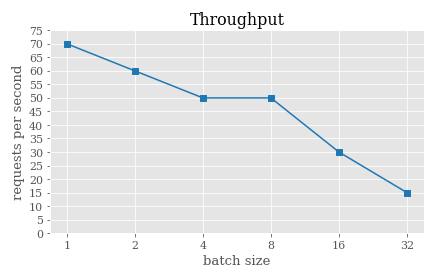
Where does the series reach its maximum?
1
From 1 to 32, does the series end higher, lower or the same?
lower
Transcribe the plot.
Title: Throughput
x-axis: batch size, ticks 1 2 4 8 16 32
y-axis: requests per second, ticks 0 5 10 15 20 25 30 35 40 45 50 55 60 65 70 75
Values:
70 60 50 50 30 15
